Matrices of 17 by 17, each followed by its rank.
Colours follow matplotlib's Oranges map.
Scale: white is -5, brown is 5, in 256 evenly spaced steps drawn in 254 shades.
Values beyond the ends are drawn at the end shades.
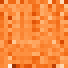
three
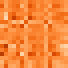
three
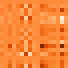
two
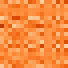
two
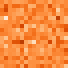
three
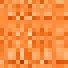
two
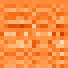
two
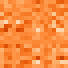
three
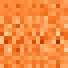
three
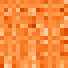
three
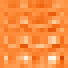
two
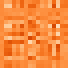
two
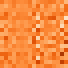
three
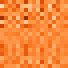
two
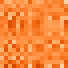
three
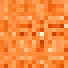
three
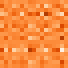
two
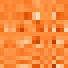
two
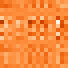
two
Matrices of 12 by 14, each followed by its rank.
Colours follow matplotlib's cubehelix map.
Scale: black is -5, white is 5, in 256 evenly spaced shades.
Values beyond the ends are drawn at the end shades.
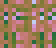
two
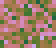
full rank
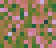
full rank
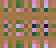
one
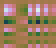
one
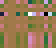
one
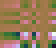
one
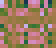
two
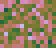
full rank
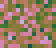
full rank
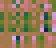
two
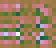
two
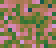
full rank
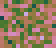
full rank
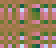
one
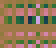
one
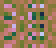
two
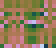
two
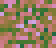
full rank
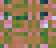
two
